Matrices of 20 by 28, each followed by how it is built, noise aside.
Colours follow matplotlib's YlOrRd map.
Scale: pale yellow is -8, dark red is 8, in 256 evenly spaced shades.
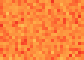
noise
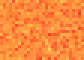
noise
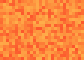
noise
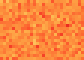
noise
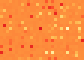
sparse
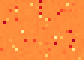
sparse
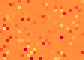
sparse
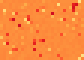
sparse
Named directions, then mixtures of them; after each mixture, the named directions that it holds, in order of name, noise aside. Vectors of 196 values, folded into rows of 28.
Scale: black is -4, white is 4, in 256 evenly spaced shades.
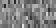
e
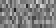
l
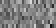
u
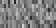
e, u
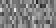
l, u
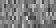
e, l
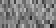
e, u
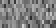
e, u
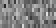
e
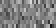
u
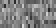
e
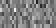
l, u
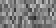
e, l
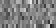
u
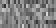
e, l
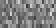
l, u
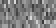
e, u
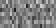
l
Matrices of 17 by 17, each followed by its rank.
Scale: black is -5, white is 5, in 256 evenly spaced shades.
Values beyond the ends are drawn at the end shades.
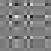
one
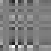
one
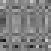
two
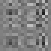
two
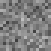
full rank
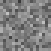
full rank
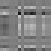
one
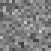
full rank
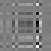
one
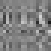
two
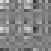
two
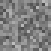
full rank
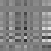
one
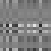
one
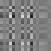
one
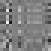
two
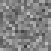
full rank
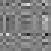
two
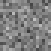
full rank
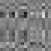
two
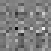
two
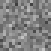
full rank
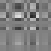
one
